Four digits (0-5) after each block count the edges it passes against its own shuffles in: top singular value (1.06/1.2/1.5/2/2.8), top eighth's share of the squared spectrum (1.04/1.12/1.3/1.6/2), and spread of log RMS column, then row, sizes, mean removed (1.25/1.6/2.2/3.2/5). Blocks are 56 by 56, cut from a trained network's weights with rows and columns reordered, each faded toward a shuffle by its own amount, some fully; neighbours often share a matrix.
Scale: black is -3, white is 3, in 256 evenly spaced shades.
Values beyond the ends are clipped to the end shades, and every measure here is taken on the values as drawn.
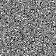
2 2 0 1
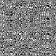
4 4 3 3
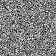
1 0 0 0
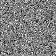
1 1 0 1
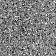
0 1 0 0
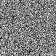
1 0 0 0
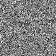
0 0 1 0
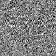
3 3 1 2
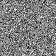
0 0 0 0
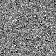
2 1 0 0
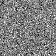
2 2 0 0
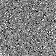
0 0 0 0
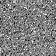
2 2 0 1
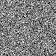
0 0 0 0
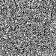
0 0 0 0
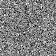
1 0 0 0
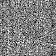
2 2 1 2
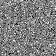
0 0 0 0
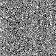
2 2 0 1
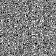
2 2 0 2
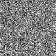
2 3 1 2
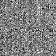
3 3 1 2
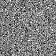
1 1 0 0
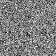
1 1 0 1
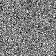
1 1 0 0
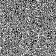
1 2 0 0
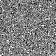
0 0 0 0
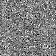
2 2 0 1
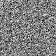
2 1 0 0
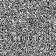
2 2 0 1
